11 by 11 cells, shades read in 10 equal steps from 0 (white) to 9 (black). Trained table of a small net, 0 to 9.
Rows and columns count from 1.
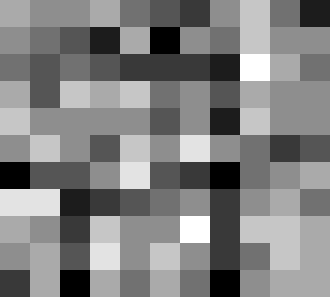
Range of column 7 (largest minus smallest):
7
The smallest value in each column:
1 1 2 1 1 2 0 4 0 2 3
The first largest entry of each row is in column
11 6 8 2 8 10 1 3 3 8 3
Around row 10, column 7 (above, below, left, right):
0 5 2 7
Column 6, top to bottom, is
6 9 7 5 6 4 6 5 4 2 3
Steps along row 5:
up same same same up down up down up same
